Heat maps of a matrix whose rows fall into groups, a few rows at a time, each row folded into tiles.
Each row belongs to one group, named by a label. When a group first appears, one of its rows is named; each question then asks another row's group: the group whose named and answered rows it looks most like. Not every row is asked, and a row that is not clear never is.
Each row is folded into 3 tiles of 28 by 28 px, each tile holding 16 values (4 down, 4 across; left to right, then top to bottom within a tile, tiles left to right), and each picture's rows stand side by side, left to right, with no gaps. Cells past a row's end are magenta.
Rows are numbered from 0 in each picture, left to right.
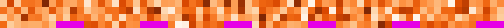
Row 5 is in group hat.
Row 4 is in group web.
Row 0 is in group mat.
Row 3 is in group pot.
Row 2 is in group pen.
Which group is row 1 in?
hat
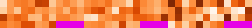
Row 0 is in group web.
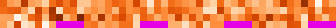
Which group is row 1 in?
pen
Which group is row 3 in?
pen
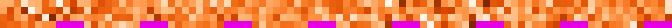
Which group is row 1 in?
pot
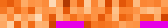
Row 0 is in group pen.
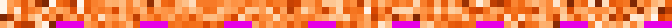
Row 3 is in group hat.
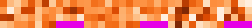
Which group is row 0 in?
web
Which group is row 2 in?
pot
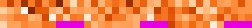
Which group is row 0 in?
mat
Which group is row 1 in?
mat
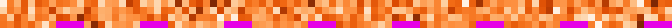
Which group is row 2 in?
mat
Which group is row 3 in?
mat
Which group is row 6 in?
hat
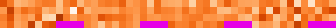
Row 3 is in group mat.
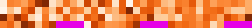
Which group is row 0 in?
web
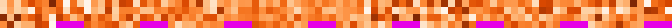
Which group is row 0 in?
pen
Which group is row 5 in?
mat
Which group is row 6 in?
hat
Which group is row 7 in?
pot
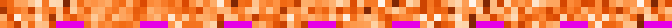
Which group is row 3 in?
web
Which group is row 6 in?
hat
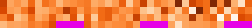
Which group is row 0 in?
web
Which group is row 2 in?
mat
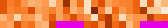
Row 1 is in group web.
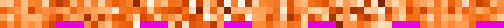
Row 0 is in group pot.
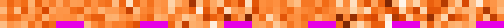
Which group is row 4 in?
pen
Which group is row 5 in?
pot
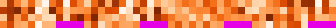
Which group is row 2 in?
hat
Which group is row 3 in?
pen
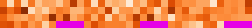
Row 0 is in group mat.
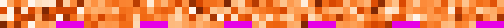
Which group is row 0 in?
hat
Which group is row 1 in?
pen
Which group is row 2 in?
mat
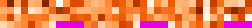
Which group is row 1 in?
pen
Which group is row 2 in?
web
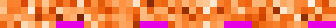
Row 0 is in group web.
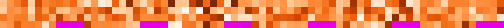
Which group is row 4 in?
pot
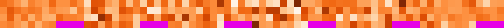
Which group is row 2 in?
pen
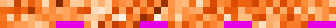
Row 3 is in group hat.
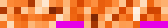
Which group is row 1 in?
pot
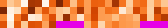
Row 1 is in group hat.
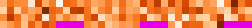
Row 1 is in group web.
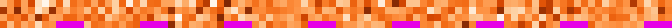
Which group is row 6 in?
hat
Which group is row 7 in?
mat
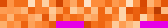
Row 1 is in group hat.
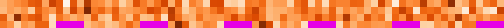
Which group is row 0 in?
pen
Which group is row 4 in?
pot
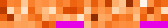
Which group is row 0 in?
web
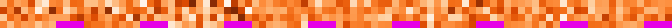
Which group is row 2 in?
pot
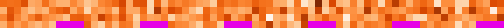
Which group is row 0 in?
pot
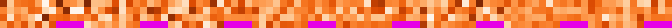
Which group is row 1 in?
web
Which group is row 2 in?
web
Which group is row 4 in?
hat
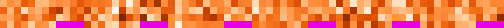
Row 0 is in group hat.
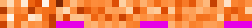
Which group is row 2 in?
pot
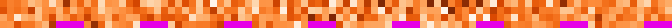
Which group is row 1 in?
pen
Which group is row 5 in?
mat
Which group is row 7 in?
pot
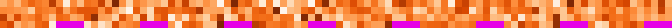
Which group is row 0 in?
pen
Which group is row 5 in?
hat
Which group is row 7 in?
pen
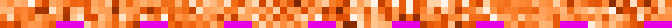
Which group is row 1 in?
web
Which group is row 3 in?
mat
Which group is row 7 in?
mat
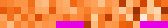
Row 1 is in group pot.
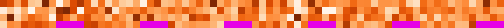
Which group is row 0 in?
pot
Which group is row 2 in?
mat
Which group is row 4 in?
pot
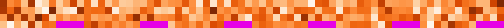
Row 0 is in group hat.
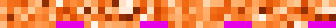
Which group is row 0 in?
pot
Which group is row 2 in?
hat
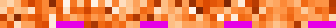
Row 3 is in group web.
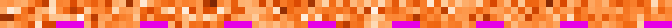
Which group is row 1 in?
pot
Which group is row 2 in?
hat
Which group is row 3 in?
mat
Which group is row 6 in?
mat
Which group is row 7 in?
pen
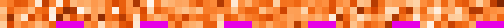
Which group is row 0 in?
pot
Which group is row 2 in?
pen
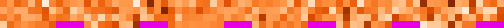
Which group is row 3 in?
pot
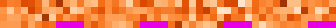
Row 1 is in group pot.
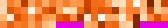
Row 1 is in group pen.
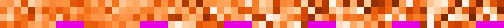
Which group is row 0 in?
hat
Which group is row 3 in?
web
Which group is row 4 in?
mat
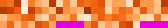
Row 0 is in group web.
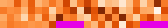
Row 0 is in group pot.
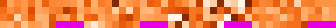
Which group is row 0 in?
web
